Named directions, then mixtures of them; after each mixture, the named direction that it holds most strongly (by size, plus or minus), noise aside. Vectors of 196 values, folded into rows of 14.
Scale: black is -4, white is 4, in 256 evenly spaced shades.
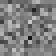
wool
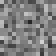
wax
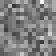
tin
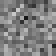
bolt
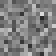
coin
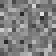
coin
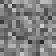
wax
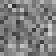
tin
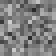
wool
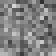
tin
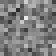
bolt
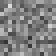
wool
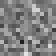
coin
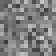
tin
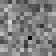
wool
